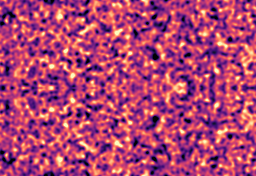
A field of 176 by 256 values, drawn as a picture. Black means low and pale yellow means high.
The field is mottled with small blotches. The top and bottom halves mirror each other. There is no overall slope. The values follow a bell shape. There are no regular stripes. There is no seam.
